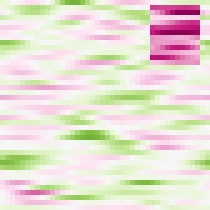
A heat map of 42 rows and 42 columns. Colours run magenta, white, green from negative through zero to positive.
The top right is the ninth with the lowest average. Neither half mirrors the other. Streaks run across, left to right. In the top right lies a patch that is lower than the rest. The top right is the roughest part.
